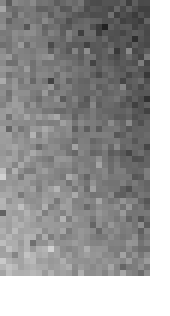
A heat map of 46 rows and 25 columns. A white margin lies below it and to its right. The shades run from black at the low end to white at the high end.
The field climbs toward the bottom left. The bottom left is the ninth with the highest average. The halves do not mirror each other. The texture is fine-grained noise. On average the colour sits 50% of the way up the scale. The histogram is bell-shaped. There are no regular stripes.
